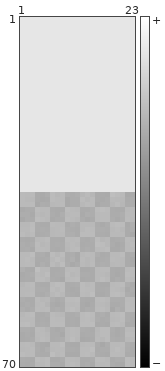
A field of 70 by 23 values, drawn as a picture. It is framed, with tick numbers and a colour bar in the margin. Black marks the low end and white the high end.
It is made of 2 by 1 panels. Panel 1,1: very high, flat. Panel 2,1: high, checkered, faint in contrast.
